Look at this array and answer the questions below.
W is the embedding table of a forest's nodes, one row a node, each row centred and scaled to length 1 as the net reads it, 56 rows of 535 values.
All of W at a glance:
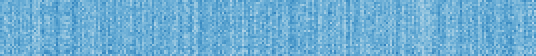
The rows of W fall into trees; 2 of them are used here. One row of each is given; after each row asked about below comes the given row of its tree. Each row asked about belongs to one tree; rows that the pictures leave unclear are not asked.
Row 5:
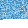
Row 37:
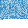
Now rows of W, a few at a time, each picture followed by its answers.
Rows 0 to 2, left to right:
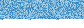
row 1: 37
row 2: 37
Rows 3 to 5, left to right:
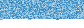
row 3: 5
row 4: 37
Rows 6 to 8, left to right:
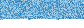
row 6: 5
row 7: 37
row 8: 37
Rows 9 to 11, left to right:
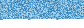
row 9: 5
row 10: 5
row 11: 37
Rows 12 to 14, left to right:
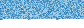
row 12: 5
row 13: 5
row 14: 37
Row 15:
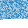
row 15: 5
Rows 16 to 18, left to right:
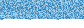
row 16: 37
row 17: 37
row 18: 37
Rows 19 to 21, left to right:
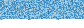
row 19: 37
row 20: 5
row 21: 37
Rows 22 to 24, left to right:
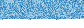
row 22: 37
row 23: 37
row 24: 5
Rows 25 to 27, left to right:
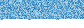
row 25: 37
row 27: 37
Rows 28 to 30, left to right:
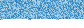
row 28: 5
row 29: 37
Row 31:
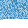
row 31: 37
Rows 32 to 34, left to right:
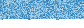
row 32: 37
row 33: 5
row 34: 5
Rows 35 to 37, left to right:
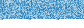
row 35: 37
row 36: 37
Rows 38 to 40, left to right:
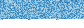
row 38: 37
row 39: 5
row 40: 5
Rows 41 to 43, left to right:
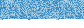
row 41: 37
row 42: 5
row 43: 37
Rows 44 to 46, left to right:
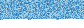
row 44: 5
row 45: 5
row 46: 37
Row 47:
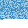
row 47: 37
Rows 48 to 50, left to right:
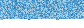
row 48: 37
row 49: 5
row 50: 5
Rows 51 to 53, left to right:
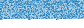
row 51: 5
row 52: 5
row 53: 5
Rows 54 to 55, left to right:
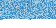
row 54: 37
